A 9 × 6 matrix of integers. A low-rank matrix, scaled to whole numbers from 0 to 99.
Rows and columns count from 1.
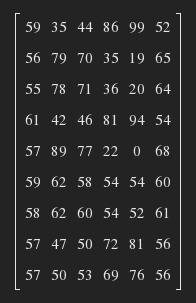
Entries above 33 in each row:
6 5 5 6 4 6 6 6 6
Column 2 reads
35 79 78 42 89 62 62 47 50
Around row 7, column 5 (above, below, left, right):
54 81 54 61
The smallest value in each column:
55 35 44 22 0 52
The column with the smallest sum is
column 5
